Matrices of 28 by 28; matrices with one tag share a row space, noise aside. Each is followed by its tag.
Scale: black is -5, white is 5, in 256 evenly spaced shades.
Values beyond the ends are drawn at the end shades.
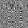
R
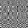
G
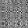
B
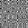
G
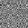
G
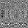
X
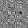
R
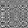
X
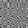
G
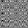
X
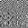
G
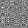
X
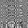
R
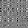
G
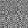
B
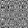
X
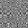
G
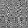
B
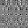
B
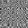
G
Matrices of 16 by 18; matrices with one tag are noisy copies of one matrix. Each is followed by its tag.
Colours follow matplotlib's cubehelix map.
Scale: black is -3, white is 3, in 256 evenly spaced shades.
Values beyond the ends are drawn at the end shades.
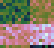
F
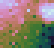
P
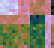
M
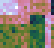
M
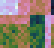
M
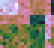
M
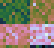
F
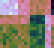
M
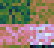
F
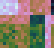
M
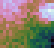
P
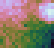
P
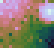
P
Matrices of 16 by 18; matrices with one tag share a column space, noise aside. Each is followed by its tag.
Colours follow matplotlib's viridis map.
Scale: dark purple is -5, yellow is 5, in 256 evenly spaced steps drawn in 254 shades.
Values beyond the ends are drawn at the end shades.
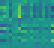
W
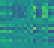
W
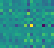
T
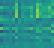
W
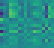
W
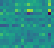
T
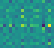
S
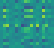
S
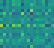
T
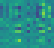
W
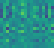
W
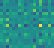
T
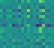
S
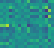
S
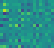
T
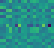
S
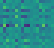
S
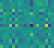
T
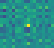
S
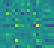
T
